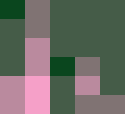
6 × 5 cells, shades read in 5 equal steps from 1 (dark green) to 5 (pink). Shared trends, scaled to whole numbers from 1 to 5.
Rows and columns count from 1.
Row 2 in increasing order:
2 2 2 2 3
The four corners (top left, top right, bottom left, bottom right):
1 2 4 3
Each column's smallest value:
1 3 1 2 2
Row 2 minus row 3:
0 -1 0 0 0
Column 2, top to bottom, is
3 3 4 4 5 5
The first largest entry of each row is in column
2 2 2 2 2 2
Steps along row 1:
up down same same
